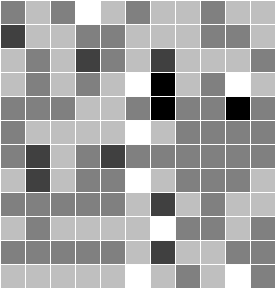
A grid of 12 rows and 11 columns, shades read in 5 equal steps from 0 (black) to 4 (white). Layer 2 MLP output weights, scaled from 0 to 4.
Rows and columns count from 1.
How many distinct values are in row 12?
3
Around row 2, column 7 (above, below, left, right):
3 1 3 3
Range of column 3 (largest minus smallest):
1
